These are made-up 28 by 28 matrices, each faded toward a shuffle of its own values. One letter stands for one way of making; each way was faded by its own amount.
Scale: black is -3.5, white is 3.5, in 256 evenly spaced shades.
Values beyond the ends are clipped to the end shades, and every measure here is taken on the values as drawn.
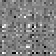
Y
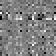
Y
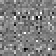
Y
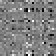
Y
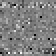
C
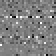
C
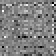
Y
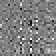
Y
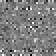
C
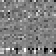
Y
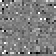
C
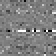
Y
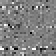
C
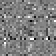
Y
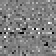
C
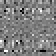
Y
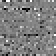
C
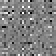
Y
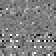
C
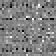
Y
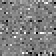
C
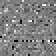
C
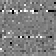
C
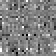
Y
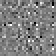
Y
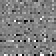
C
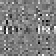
Y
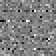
C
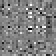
Y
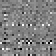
Y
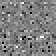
C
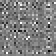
Y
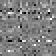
Y
